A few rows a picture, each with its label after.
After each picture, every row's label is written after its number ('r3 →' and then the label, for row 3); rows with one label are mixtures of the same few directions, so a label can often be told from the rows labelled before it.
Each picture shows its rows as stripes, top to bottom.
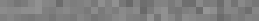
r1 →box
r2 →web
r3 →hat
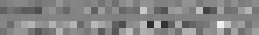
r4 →box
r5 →web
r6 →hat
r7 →hat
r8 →box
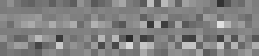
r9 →hat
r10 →web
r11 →web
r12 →hat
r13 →web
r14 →box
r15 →box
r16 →web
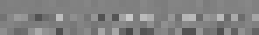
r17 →web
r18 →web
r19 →box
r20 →hat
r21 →box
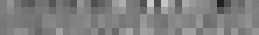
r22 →hat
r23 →hat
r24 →web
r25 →web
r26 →box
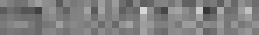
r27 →box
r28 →web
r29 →web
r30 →box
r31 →web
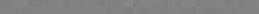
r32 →box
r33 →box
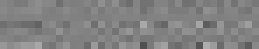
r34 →box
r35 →web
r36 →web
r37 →web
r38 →box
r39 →box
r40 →web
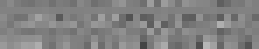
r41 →hat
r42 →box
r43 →box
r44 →hat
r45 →hat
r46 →web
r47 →web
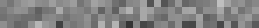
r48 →hat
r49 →box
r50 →web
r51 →box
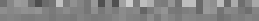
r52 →box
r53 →web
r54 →hat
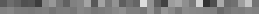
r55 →web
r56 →hat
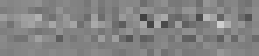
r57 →web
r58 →box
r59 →web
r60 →hat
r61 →box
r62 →box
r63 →web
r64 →hat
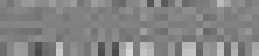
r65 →hat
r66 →box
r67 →web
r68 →web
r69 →web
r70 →box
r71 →box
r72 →box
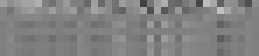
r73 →web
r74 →hat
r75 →web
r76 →hat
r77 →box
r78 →hat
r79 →hat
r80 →hat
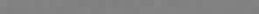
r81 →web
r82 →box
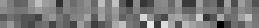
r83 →box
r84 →box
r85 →web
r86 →hat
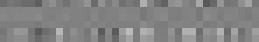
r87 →web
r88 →web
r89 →web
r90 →web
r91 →box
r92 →box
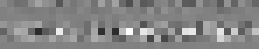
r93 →box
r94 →hat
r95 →box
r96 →web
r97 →box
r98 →hat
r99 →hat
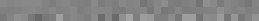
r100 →web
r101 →hat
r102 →box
